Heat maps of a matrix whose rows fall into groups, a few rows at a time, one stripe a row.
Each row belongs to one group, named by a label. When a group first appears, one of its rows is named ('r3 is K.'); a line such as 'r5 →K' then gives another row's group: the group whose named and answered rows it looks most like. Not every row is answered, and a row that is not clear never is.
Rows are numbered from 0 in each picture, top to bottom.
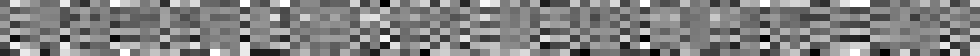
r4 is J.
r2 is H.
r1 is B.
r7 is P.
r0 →J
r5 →B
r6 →J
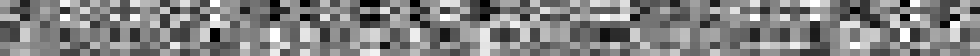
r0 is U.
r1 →B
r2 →U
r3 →P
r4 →H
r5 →H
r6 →J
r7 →H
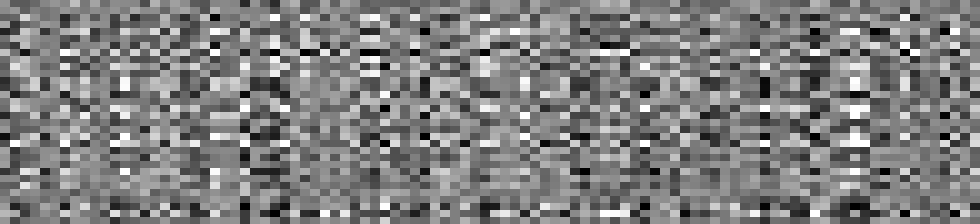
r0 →U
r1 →U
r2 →H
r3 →B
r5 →H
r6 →H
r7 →U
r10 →H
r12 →P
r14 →H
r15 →J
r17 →B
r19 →P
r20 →J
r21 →B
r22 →U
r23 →B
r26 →P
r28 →B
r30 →U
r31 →B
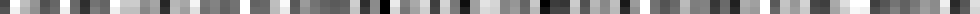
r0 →J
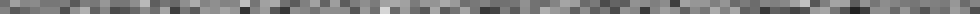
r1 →B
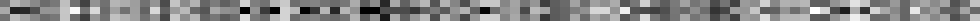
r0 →J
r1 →U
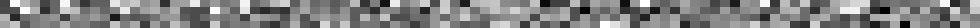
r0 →J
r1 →P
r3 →U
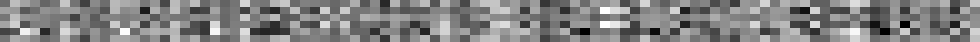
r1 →U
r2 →H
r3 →U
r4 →P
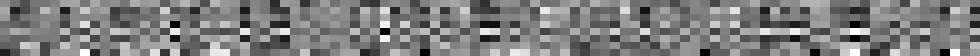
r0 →U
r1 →B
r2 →B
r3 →B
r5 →B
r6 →P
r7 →P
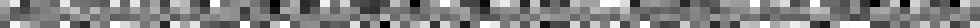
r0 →U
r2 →B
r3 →J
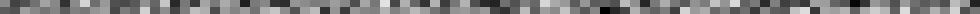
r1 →H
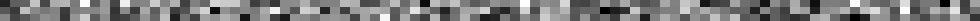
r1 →H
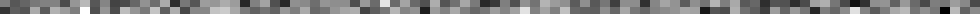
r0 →B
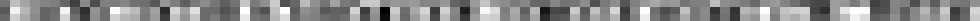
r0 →H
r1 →J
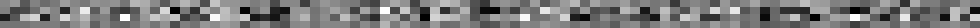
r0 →U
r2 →P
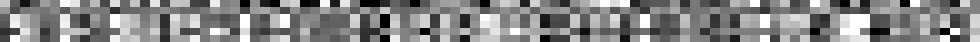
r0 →U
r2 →J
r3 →J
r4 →P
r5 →J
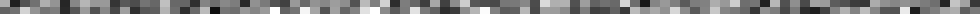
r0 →B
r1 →H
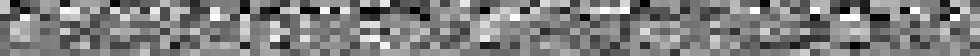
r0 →B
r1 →U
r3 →H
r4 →J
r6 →B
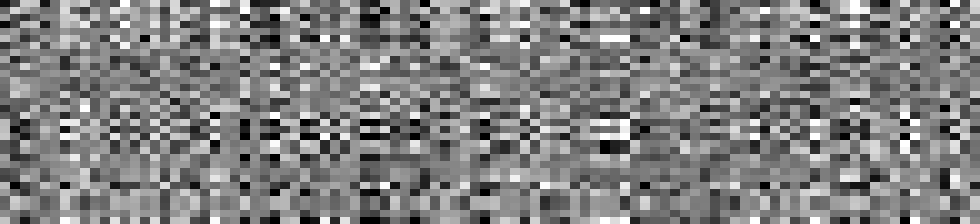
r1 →J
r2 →U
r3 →P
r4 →U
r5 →U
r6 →P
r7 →H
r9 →H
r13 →J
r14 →B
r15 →P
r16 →H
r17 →U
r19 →U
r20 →H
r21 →H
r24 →P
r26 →B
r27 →U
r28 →J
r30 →U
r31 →U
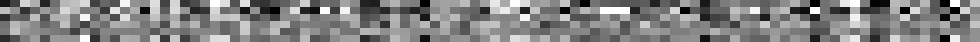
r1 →U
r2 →P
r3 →J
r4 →H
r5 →P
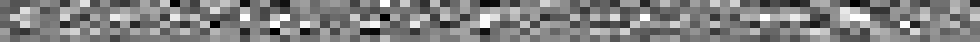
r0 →B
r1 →P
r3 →H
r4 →U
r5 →B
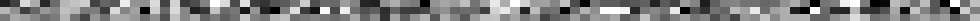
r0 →P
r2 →J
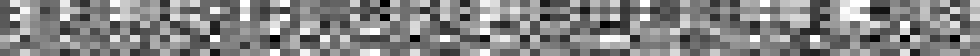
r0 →J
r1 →P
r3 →H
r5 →U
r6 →U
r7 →H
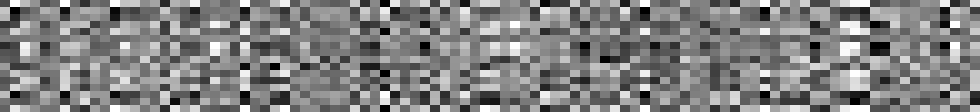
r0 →J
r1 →B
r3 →P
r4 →J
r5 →B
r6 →P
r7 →P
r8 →H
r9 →U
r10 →J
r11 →P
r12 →J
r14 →B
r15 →J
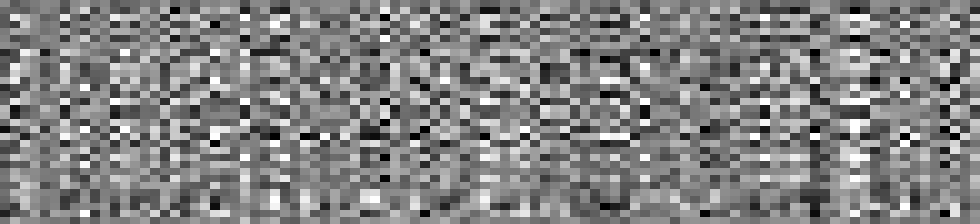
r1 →B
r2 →J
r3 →H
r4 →J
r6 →U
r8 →H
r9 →J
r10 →J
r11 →U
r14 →J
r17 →J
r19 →U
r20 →H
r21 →P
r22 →J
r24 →H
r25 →J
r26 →P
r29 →H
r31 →H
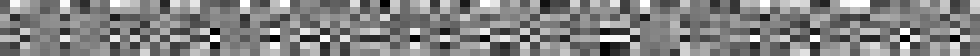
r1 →J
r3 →U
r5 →U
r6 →H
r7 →H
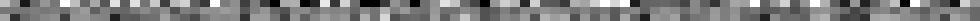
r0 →U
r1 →B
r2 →B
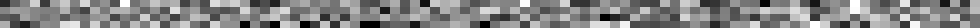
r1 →J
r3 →U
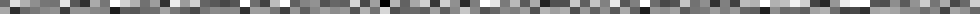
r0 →J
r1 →B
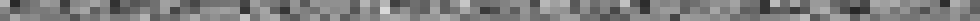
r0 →B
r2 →H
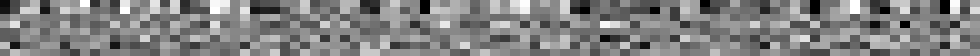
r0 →P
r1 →P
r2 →H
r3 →U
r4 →P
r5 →H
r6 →B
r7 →H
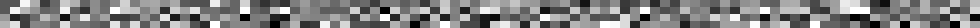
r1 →J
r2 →B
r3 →U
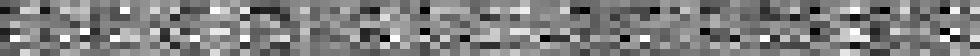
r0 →P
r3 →H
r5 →J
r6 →B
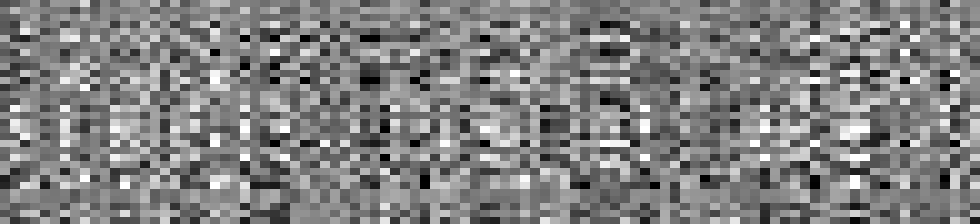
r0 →P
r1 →H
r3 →H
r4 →P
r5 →U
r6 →H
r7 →H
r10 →P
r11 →U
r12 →P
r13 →H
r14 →H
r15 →J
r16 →U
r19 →P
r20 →U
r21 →H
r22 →J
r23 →U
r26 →P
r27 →H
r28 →H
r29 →B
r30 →P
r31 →B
